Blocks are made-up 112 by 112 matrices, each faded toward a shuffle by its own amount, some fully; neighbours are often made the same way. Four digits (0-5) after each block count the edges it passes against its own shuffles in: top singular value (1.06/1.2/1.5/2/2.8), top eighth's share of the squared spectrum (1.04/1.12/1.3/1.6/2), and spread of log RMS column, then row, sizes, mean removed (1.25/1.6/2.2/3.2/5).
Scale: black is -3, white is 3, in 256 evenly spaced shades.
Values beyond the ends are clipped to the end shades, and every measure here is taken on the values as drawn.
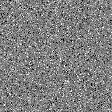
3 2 0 0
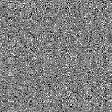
4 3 2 2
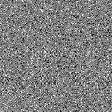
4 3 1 1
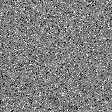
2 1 0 0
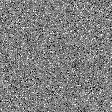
3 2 0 0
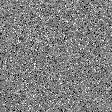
1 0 0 0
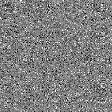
4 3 2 2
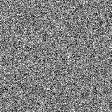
3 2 0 1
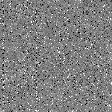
3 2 1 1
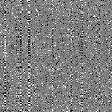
5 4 3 2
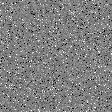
0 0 0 0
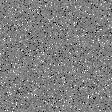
0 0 0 0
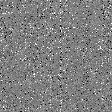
2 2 2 1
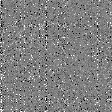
2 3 3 2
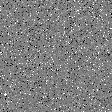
0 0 0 0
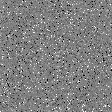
0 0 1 0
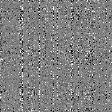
2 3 4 3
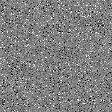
1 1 2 1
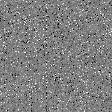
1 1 1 1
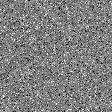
2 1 0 0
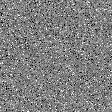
2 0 0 0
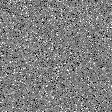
0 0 0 0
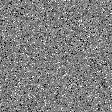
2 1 0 0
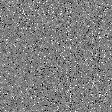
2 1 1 0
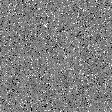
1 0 1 0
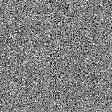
3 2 0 1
